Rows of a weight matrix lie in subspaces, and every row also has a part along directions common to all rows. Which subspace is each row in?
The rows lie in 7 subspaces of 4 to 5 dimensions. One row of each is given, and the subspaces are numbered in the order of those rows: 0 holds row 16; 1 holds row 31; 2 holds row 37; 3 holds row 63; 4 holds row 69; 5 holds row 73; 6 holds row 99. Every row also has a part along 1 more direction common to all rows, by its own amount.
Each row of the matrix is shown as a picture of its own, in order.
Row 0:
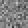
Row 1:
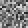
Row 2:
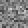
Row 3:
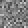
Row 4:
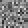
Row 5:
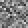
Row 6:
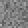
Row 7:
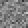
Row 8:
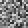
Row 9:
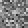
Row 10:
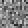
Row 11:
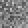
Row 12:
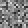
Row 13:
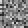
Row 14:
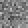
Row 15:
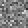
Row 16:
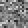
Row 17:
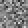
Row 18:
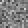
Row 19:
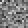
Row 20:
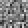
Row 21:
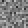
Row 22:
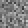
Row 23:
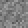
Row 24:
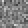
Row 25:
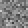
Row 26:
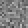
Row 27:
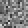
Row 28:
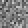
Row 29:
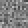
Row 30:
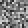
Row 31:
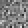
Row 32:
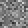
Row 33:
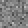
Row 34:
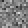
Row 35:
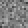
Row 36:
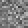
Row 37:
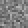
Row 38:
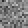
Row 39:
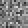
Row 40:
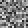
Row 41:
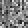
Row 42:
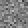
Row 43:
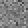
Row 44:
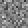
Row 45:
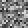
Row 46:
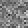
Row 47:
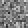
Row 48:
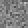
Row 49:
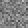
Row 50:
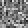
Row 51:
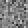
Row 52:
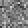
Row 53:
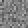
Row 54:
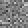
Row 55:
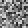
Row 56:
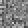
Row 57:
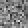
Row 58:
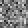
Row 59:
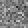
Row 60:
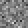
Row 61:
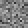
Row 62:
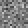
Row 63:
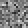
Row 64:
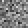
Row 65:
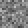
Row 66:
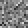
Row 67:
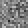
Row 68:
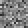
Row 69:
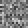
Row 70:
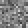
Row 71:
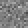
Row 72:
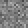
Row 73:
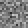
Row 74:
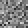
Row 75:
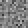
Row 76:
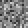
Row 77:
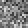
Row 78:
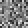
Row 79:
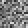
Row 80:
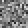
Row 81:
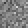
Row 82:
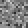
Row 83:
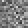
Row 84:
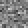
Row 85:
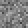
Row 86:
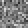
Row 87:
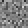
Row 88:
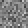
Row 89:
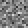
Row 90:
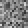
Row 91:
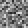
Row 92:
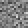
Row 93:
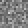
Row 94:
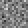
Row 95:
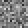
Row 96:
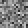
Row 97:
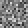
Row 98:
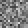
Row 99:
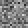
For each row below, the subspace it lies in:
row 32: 0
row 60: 6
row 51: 4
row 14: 5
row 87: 6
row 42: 6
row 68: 4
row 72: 3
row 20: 1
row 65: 6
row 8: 5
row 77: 2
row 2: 0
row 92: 5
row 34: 5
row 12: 3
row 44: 6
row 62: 6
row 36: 5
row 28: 5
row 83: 5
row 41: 2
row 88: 4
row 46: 5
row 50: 2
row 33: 0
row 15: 0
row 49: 3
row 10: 2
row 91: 0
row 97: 4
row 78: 2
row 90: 4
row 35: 1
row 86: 2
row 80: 0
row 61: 6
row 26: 1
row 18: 1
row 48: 4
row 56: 4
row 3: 4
